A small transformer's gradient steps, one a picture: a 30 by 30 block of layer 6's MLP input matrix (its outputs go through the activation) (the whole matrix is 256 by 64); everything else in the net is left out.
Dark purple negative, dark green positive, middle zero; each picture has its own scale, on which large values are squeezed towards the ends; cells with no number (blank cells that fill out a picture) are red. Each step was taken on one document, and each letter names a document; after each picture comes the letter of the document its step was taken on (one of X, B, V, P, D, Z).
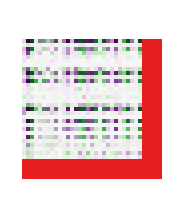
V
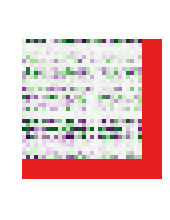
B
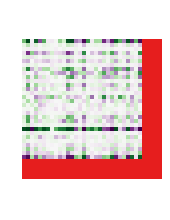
B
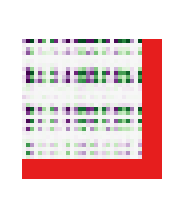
V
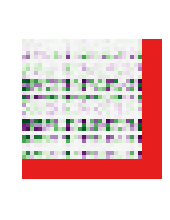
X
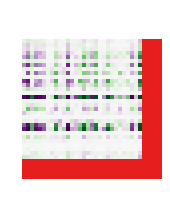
X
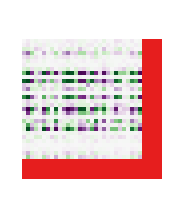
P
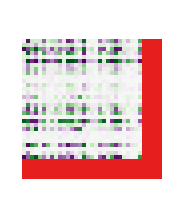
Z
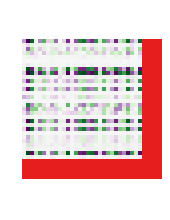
V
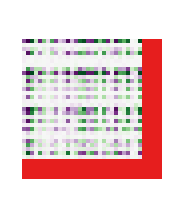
V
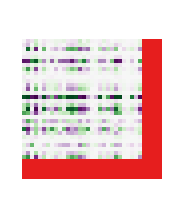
Z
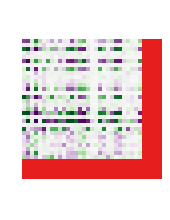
Z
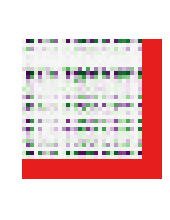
V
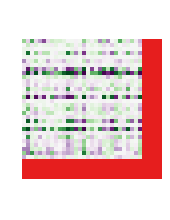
B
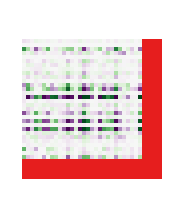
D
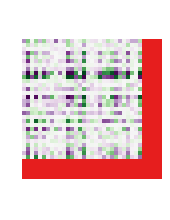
B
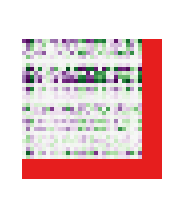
V
